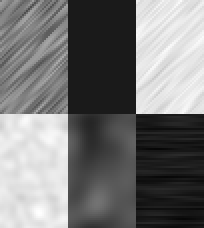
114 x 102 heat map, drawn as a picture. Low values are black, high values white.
It is made of 2 by 3 panels. Panel 1,1: middling, slanting up to the right. Panel 1,2: very low, flat. Panel 1,3: very high, slanting up to the right, faint in contrast. Panel 2,1: very high, blotchy, faint in contrast. Panel 2,2: low, smooth. Panel 2,3: very low, streaked across, faint in contrast.
